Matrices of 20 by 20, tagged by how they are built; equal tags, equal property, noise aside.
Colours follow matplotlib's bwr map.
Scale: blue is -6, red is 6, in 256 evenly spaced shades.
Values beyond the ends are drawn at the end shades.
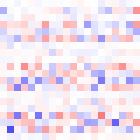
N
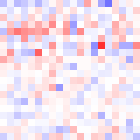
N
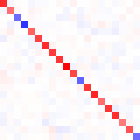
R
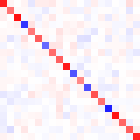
R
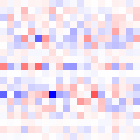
N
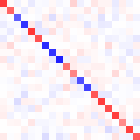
R
